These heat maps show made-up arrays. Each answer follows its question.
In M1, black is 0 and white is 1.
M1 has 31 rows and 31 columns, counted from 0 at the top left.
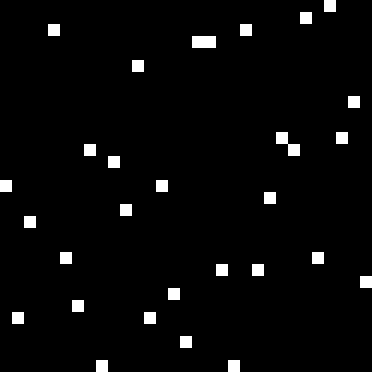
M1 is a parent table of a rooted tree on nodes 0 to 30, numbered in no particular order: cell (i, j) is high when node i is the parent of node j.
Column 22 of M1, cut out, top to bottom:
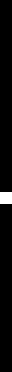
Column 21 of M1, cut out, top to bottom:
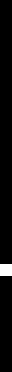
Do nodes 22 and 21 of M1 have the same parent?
no
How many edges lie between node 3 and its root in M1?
0
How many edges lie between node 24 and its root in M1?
6
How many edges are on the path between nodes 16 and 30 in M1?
6
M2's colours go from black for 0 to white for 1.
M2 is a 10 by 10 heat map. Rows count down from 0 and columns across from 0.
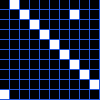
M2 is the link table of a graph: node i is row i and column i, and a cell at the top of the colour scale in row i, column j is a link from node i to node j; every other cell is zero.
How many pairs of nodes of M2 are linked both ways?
0
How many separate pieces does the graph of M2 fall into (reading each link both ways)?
1
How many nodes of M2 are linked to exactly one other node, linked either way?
0
